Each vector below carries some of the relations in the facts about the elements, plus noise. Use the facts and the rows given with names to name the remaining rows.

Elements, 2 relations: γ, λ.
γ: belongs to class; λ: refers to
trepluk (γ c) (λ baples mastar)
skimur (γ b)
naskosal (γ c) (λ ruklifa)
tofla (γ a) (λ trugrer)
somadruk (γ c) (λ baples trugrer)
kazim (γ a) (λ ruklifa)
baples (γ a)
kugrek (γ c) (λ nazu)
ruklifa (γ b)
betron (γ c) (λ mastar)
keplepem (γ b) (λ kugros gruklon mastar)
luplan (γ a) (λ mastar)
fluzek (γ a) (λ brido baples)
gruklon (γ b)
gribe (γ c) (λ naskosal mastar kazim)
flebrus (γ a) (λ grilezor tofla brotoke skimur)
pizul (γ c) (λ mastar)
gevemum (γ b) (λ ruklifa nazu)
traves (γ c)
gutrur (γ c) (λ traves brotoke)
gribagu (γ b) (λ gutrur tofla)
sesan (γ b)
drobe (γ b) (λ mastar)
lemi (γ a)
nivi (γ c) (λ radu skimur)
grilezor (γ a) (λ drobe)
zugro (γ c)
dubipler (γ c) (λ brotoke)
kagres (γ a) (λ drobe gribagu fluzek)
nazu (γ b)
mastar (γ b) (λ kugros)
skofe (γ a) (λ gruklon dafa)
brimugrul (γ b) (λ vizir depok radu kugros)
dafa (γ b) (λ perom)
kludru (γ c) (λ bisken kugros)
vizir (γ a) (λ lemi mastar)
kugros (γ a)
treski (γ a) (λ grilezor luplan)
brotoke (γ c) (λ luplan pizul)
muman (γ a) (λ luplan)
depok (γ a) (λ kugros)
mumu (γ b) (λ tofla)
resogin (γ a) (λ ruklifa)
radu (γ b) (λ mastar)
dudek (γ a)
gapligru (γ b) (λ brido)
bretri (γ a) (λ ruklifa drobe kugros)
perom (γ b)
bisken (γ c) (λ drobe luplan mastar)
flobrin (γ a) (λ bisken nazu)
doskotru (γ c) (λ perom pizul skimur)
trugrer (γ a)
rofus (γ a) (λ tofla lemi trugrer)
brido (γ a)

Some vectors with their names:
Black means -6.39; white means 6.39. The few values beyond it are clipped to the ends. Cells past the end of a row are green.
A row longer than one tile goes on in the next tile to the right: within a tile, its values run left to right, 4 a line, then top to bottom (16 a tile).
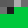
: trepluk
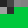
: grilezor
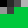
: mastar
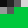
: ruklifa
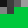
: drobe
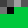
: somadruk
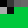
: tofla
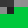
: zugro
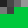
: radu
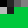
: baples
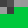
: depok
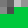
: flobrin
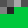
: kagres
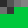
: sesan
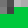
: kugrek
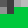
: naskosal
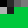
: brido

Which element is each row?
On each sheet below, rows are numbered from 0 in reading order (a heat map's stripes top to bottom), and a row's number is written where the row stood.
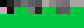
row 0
trugrer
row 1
betron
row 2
gevemum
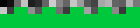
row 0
kugros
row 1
nazu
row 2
gribe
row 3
kazim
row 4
skofe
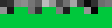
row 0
pizul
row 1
kludru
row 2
rofus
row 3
traves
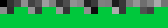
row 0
skimur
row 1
vizir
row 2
dudek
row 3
brotoke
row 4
luplan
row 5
brimugrul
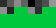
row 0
fluzek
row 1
perom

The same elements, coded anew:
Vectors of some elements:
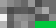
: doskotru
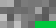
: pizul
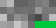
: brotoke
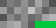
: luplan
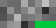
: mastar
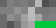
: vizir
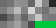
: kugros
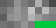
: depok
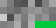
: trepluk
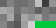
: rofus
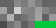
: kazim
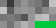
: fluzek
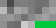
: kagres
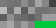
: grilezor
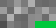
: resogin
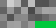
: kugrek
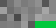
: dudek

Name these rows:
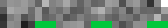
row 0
ruklifa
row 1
zugro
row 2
gapligru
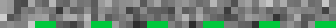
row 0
somadruk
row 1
brimugrul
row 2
skimur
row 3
radu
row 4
gruklon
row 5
drobe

